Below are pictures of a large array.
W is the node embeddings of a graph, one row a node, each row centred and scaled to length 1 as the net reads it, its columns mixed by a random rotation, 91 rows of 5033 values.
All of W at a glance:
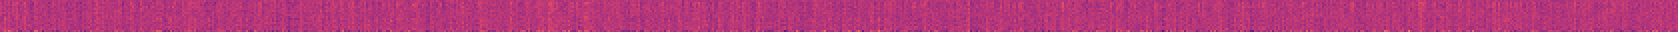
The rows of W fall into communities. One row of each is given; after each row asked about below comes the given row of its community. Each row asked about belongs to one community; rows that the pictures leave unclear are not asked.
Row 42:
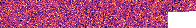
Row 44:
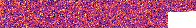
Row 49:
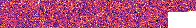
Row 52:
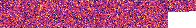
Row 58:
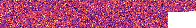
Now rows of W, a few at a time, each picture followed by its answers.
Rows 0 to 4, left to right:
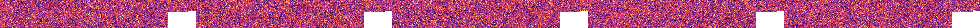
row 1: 52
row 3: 58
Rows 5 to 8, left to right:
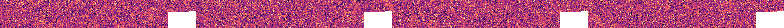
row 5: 49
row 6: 42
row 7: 58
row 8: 44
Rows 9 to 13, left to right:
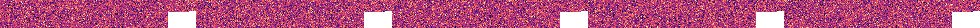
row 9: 58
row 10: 52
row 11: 44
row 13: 52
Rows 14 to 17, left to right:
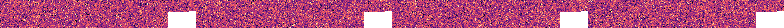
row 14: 42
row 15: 42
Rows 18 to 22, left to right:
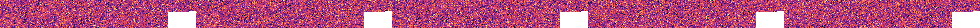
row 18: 52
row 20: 52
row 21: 42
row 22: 44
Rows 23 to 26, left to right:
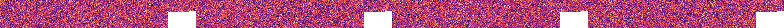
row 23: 44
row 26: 42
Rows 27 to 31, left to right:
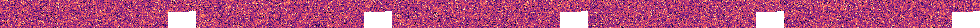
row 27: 49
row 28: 52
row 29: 58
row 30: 52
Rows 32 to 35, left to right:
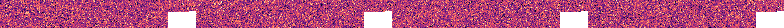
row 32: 42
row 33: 44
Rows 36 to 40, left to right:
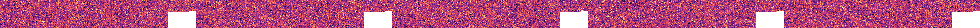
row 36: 49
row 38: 44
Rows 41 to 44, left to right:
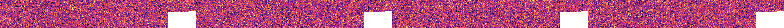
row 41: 42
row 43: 49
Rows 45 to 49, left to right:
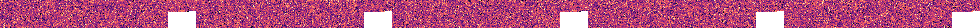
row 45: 52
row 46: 58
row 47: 52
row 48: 49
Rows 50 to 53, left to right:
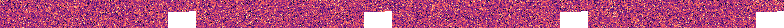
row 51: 44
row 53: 42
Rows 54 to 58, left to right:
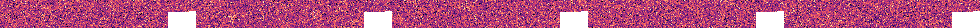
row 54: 58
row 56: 42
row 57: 44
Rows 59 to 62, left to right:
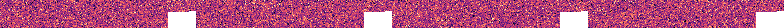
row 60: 49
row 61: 58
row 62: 58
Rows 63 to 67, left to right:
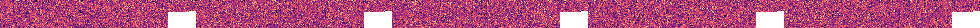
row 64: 49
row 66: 49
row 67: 44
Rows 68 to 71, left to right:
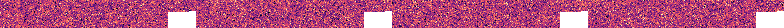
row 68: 52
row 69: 52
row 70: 42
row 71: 44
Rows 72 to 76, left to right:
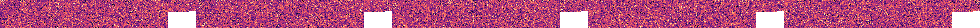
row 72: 49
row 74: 49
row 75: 58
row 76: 44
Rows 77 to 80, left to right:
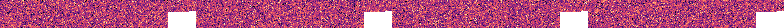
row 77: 42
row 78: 44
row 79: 44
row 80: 58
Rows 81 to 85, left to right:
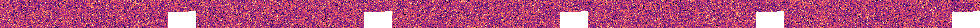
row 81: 58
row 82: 49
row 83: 44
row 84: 42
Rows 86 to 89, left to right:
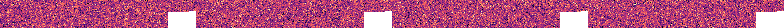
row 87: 58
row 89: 44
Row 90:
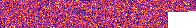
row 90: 49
